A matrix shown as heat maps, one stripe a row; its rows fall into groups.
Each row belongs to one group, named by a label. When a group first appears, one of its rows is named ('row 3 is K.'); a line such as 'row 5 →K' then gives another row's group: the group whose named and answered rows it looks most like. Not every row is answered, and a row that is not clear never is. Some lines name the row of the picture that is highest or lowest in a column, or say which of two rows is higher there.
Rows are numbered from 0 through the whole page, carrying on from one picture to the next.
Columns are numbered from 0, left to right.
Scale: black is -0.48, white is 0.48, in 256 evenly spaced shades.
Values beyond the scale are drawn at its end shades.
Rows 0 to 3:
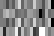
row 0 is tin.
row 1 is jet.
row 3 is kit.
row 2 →tin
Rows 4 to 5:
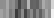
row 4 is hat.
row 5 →hat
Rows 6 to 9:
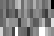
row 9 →kit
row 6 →tin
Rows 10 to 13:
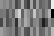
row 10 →hat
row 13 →hat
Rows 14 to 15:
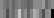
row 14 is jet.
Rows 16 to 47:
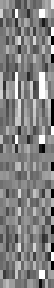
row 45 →tin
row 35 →hat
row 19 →hat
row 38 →hat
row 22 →tin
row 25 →kit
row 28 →tin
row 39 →tin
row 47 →jet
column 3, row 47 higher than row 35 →Yes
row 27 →tin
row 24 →kit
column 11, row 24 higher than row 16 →Yes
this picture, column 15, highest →26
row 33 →hat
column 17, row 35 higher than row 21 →No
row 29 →tin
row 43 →tin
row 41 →tin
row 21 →hat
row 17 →kit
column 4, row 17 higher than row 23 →No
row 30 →hat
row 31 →kit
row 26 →kit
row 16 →hat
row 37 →tin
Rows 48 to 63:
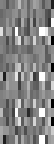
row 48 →tin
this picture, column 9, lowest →60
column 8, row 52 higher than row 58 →Yes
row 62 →hat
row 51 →kit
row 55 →tin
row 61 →tin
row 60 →kit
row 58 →hat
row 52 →tin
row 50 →hat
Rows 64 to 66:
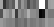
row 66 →hat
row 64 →kit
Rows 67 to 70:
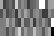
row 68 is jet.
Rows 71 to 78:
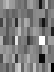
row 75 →kit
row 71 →jet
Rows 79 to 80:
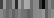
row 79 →jet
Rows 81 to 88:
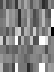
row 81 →jet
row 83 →hat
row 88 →kit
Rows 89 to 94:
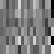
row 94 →hat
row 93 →tin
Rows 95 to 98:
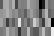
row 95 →jet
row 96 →jet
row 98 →hat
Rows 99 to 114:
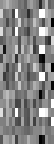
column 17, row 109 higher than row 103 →No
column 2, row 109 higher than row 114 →Yes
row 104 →kit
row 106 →tin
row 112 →hat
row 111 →kit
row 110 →hat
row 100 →kit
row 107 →kit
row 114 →jet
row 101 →tin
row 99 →jet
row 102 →kit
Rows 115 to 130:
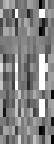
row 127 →kit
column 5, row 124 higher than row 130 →Yes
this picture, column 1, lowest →127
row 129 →jet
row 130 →tin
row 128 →tin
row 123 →kit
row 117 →jet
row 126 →kit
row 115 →jet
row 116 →kit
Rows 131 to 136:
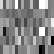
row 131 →kit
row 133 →hat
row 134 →kit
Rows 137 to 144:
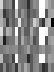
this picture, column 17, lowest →139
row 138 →kit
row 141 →kit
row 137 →kit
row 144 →jet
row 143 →kit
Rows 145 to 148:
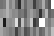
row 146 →jet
